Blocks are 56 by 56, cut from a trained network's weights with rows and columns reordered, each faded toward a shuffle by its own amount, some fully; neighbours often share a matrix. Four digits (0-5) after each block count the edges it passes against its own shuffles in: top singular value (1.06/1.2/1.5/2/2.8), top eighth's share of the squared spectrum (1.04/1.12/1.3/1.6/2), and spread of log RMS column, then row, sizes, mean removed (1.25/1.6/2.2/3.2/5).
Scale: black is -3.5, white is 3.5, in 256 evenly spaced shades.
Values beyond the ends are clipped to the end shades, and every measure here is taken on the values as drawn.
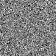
0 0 0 0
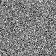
0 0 0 0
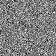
0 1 0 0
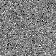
0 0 0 0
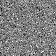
0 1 0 0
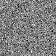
1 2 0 0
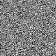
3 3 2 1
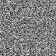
3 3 1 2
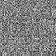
3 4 1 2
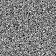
0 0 0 0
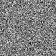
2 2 0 1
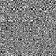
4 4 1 3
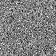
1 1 0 0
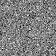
0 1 0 0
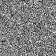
2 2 0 0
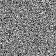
0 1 0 0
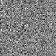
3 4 2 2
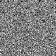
1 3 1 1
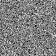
1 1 0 0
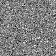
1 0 0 0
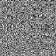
3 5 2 2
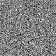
2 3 1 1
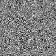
2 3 1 2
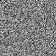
2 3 1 0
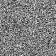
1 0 0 0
